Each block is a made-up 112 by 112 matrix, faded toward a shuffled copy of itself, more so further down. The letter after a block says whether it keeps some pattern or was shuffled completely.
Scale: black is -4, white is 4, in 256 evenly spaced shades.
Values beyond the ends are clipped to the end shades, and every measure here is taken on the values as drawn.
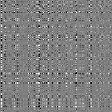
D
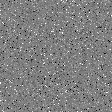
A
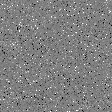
A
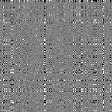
D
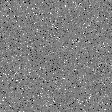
A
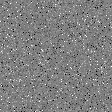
A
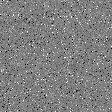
A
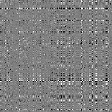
D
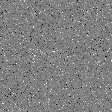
A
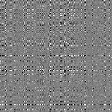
D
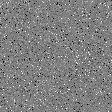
A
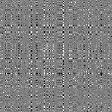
D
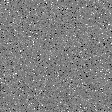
A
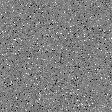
A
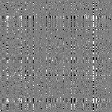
D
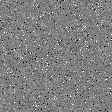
A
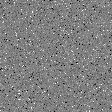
A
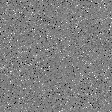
A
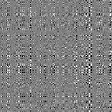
D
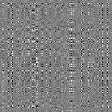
D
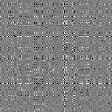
D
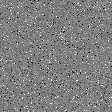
A
